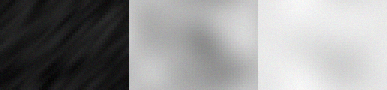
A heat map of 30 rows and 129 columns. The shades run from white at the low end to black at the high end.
It is made of 1 by 3 panels. Panel 1,1: very high, slanting up to the right, faint in contrast. Panel 1,2: low, smooth. Panel 1,3: very low, smooth, faint in contrast.
